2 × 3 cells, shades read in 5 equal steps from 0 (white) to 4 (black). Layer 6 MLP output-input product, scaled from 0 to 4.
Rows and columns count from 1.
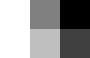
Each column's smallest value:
0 1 3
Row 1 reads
0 2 4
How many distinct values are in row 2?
3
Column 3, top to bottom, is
4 3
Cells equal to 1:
1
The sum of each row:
6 4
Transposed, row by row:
0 0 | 2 1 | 4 3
